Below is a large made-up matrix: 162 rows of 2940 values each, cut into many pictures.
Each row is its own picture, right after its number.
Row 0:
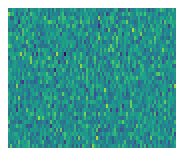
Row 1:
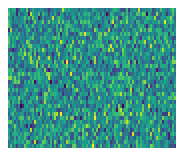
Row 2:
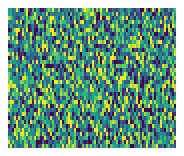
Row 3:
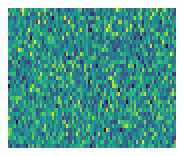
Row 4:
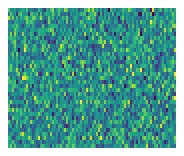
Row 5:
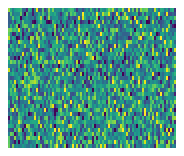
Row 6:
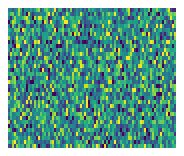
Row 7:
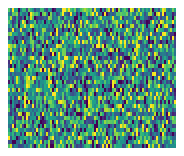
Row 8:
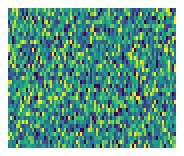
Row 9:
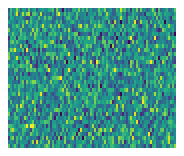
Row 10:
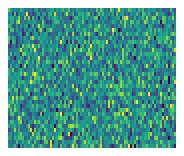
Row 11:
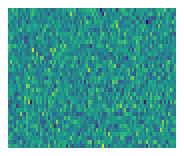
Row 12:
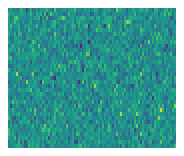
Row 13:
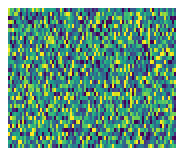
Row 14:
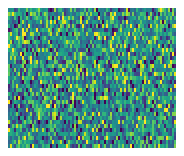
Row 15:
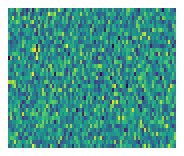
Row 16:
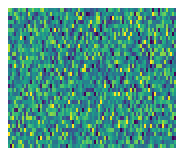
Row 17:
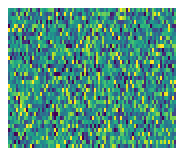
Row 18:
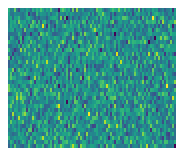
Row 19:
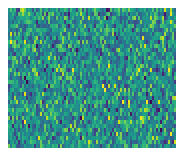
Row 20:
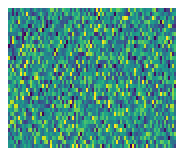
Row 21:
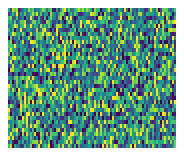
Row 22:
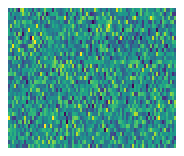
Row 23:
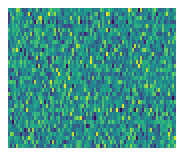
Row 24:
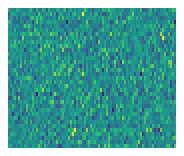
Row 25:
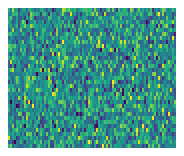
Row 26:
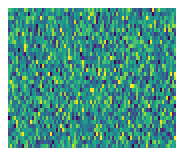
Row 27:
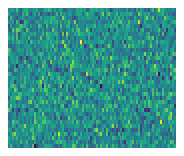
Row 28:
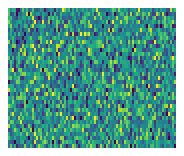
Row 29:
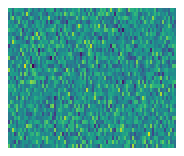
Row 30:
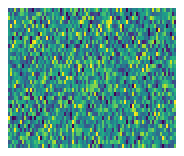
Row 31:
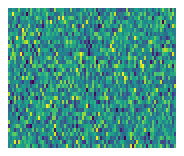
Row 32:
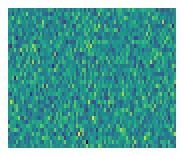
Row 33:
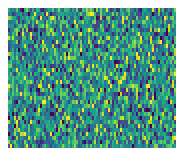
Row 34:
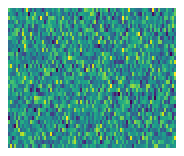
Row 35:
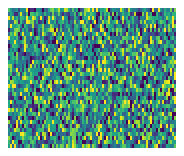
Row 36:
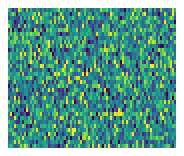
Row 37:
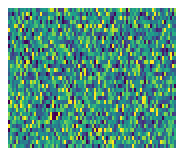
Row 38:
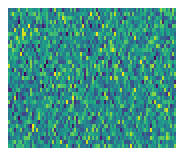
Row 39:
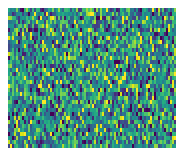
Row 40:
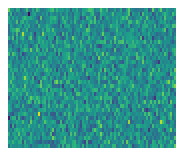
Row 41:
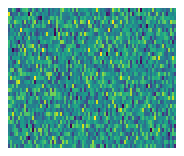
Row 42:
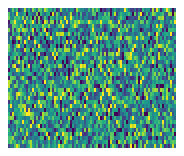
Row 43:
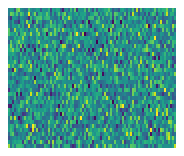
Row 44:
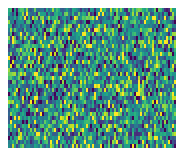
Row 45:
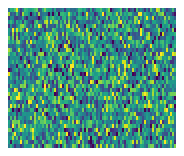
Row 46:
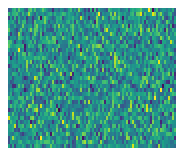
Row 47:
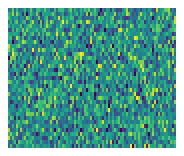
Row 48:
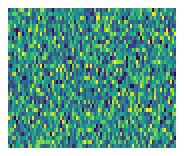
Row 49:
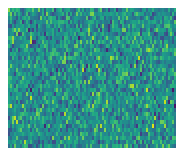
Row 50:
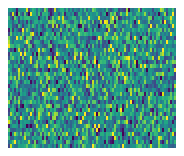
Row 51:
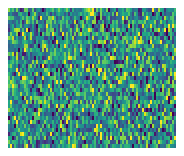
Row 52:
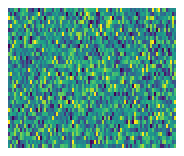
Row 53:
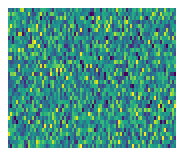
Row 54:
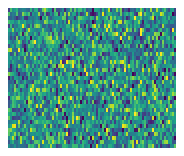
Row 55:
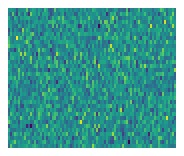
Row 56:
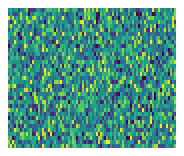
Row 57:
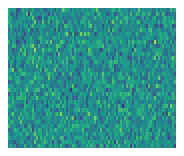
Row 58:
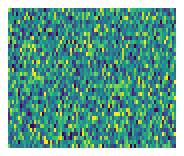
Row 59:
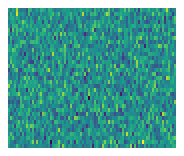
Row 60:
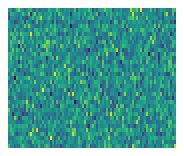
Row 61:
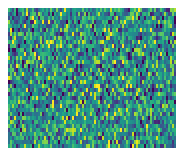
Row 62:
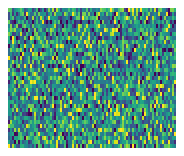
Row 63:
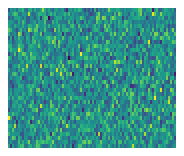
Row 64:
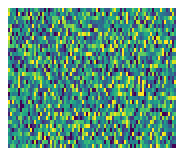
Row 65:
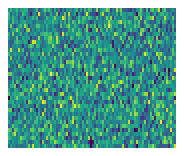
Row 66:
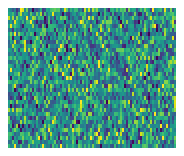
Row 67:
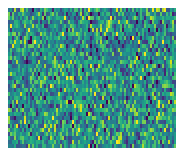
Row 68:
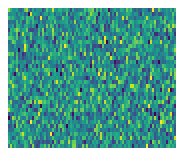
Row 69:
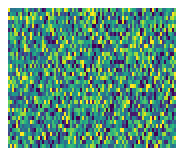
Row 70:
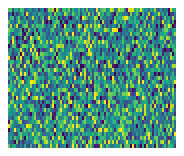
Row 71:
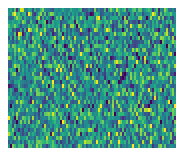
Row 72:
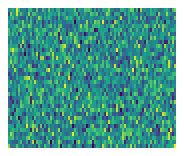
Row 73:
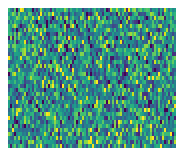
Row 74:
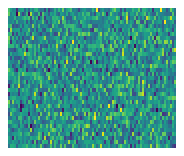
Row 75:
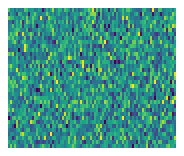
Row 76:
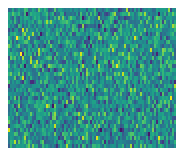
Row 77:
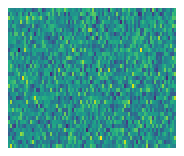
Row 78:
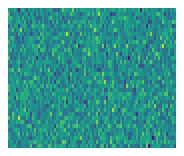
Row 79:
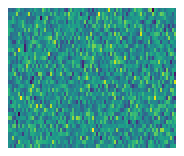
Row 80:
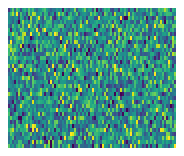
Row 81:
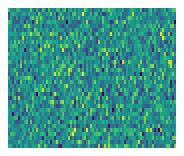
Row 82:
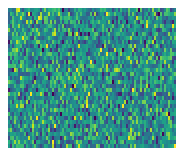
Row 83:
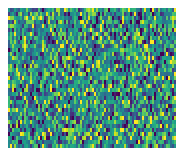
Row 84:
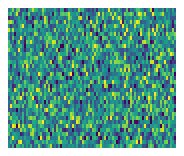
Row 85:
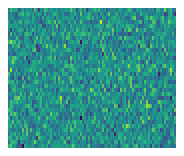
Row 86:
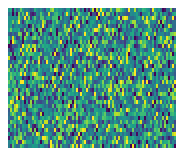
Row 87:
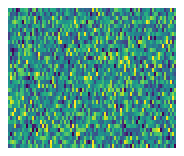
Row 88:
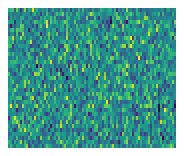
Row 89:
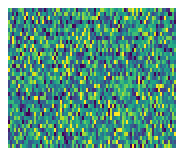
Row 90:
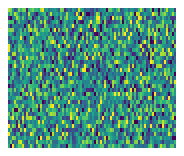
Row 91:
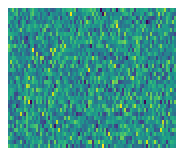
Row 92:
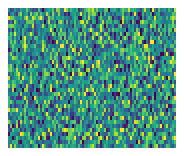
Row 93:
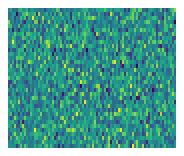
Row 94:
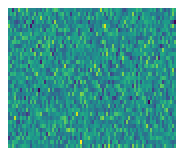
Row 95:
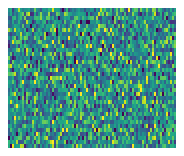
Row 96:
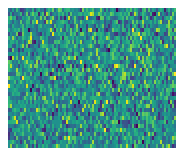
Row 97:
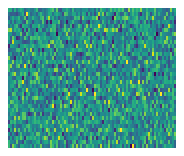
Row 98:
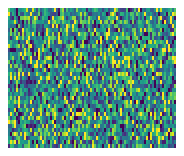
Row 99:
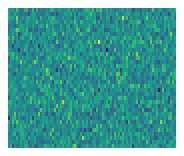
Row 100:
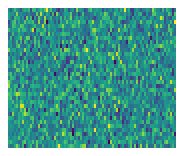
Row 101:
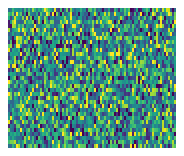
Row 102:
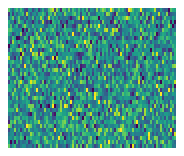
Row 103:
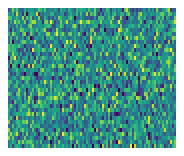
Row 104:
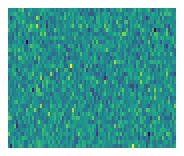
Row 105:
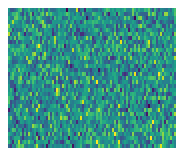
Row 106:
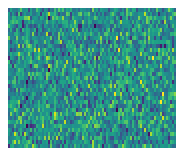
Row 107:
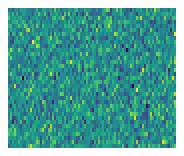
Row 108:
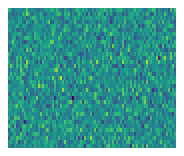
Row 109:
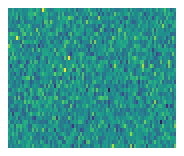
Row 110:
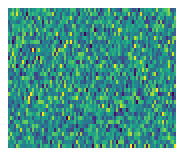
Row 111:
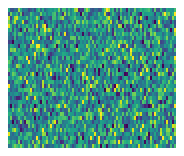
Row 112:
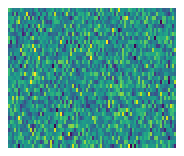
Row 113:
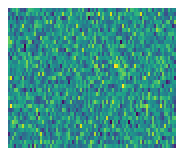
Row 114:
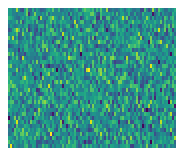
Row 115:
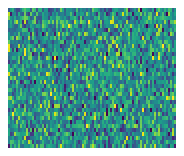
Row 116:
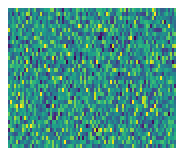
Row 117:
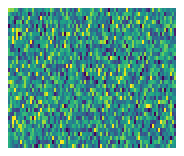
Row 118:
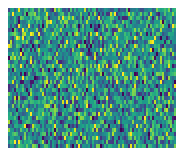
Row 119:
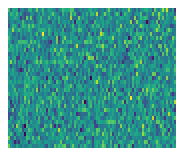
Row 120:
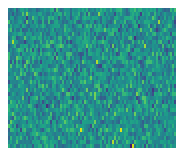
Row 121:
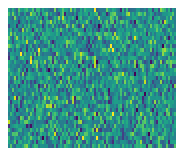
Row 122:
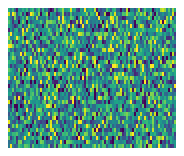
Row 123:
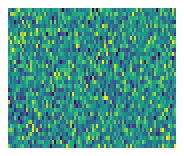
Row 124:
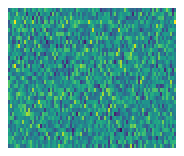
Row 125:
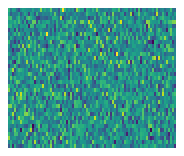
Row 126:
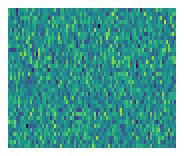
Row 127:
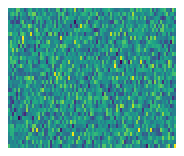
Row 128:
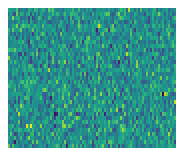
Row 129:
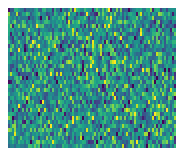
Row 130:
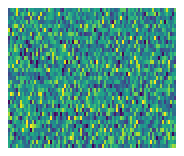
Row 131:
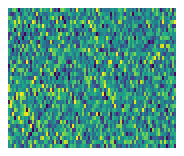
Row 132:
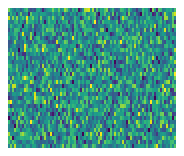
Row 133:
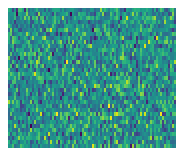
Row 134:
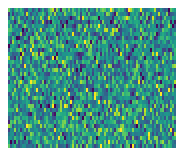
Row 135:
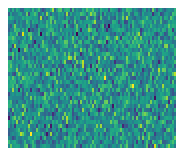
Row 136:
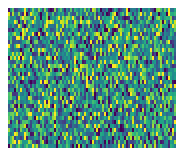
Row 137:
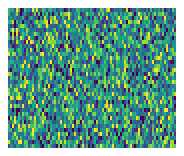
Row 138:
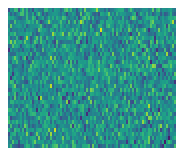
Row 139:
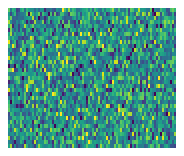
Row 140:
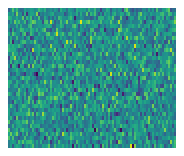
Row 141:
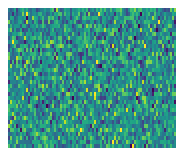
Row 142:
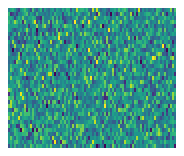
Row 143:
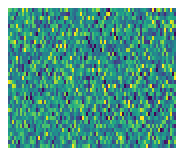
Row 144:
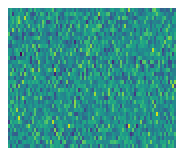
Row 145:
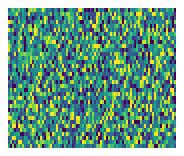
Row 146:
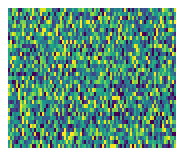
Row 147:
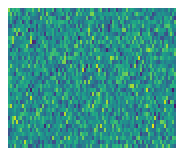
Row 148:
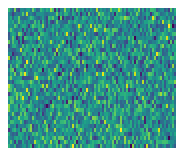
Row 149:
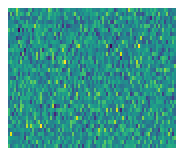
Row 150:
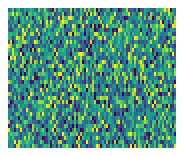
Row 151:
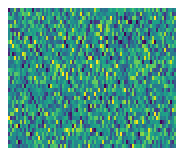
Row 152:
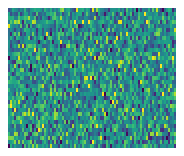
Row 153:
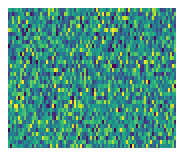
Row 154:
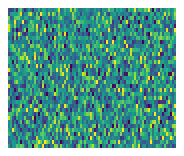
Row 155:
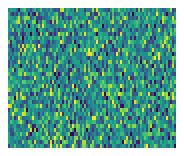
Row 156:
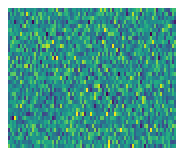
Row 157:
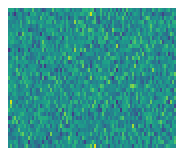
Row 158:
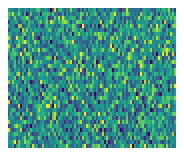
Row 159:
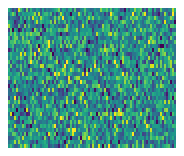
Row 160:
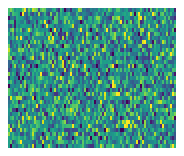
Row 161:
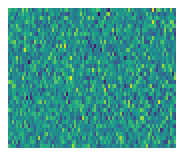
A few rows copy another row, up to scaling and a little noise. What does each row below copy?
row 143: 161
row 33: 39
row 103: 140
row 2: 114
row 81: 24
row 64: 74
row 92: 83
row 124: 42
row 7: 25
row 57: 28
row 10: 112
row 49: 147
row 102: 134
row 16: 90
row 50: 55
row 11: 91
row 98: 126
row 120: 141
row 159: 36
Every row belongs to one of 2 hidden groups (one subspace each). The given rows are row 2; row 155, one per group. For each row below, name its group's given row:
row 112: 155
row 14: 155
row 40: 2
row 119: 155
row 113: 2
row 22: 2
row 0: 155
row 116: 155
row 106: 155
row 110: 155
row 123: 155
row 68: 2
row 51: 2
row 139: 155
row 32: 155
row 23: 155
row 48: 2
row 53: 2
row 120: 155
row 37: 155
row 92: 2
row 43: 155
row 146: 155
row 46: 2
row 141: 155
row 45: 2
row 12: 2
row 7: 155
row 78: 155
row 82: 155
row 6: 155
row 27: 2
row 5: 155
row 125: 155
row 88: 2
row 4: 2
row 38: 155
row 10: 155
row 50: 155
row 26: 2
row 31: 155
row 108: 155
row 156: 155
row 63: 2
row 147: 2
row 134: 155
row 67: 2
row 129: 2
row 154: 2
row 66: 2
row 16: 2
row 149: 155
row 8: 155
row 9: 155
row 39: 2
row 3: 2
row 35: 2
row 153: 155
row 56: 2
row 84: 2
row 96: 2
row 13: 2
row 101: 155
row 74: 155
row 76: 155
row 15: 155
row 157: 2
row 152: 155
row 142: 155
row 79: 2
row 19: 2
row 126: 155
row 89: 155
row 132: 2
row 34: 2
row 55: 155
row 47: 155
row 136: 155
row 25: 155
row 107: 2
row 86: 155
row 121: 155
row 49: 2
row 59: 155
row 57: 155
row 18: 155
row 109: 155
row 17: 155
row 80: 155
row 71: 2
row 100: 155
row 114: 2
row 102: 155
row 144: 155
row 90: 2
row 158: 155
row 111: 2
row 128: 155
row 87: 155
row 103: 155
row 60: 155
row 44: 155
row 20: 155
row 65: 2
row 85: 2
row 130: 155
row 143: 2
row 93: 155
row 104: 2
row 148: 155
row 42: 155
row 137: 2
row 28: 155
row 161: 2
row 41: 155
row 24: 155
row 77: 2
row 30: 2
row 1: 155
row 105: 2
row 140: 155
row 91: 155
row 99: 2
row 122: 155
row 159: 155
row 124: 155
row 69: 2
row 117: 2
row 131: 155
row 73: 2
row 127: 155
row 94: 155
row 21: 155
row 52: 2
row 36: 155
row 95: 155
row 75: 2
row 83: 2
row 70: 155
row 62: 155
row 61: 155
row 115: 155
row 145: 2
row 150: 155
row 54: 2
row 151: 2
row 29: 155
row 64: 155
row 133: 155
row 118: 155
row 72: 155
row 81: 155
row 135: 2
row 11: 155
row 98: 155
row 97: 155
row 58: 155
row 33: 2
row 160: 2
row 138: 2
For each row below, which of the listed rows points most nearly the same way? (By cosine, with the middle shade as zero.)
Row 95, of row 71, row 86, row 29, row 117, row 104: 86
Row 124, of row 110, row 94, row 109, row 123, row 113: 110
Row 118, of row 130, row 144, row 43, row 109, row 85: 109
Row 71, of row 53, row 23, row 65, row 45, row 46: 53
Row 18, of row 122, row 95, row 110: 95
